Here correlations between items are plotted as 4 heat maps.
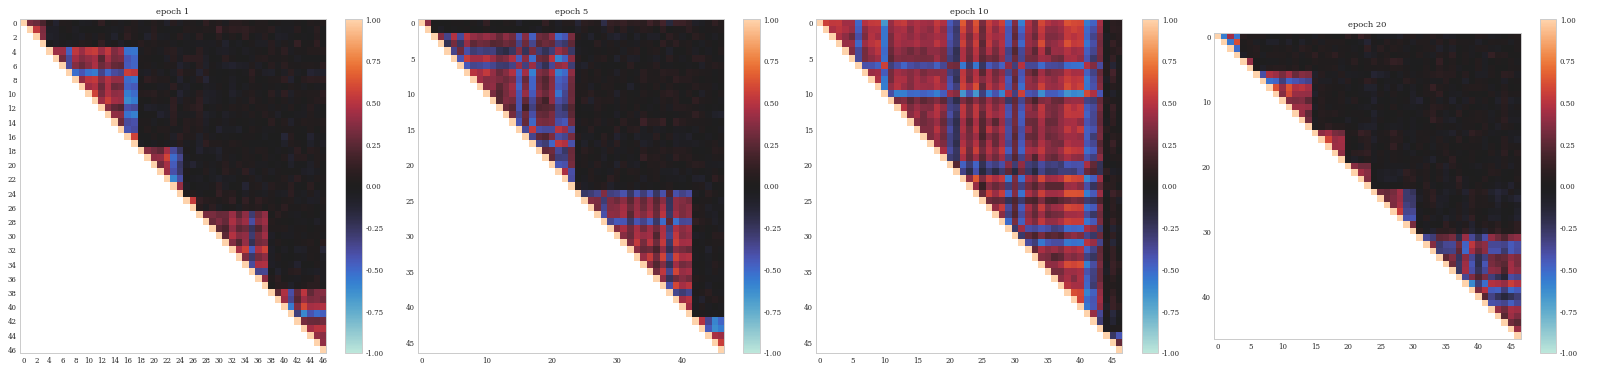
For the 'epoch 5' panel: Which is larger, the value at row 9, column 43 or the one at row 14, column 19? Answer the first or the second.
the second
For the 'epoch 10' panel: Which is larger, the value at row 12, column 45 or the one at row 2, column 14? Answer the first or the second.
the second
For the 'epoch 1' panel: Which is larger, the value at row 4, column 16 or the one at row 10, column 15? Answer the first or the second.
the second
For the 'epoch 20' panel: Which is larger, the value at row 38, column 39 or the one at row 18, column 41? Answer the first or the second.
the second
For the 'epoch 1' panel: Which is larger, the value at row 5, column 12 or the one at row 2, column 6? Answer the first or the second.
the first
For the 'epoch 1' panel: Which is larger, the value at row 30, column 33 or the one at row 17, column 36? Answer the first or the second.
the first
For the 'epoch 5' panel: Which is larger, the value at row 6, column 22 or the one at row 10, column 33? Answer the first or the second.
the first
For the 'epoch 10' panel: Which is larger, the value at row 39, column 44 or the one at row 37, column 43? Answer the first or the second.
the second
